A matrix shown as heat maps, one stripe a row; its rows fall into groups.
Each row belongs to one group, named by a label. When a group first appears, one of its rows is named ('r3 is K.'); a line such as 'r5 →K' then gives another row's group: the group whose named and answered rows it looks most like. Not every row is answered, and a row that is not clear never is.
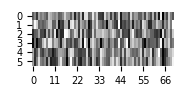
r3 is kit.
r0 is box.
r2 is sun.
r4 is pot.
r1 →box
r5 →pot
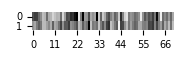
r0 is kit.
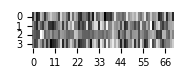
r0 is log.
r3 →pot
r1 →pot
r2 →log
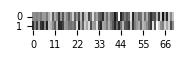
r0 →box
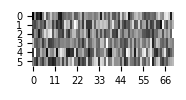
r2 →kit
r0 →kit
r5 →pot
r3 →pot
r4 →log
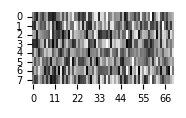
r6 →log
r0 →pot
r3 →sun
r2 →log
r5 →pot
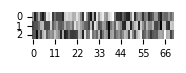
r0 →sun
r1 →log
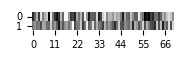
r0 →sun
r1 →box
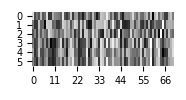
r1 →sun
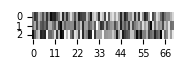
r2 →sun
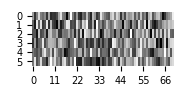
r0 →pot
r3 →log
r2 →box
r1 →sun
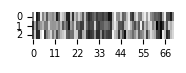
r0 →log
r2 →log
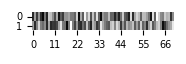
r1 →pot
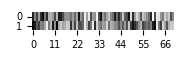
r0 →box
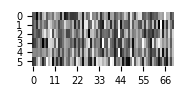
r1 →box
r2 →kit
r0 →kit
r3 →box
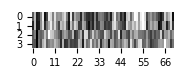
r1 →log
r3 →kit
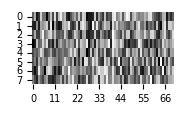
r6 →sun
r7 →pot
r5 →box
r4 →log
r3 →sun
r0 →log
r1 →sun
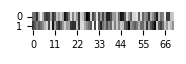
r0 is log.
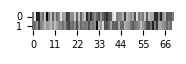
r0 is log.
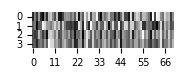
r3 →box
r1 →kit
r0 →box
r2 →box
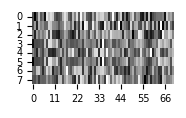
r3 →kit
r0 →sun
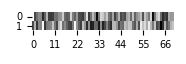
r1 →log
